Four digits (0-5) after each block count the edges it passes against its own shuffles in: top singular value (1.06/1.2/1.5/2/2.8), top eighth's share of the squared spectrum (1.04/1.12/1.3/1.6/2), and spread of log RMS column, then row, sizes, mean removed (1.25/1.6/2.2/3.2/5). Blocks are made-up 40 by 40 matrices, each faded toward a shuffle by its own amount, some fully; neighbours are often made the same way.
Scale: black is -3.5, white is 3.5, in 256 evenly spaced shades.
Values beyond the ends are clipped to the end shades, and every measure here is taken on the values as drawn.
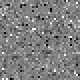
0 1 0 0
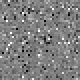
2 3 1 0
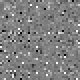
2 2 1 1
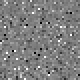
1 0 0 1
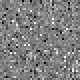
2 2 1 0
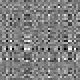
4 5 3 3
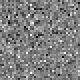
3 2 0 0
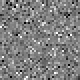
2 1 0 0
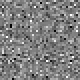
3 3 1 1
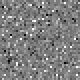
0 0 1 0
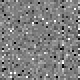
2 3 1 0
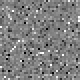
0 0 0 0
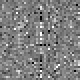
3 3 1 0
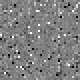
1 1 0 0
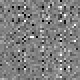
4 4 2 1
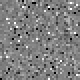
0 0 0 0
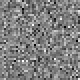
1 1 2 0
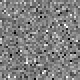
0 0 0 0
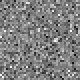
0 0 0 0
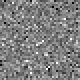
0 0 0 0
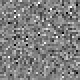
0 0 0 0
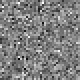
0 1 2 0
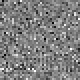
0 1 0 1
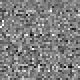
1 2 0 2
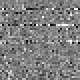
2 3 0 3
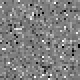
1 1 0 0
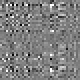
4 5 3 3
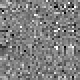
3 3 1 2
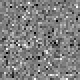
2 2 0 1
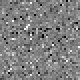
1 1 0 0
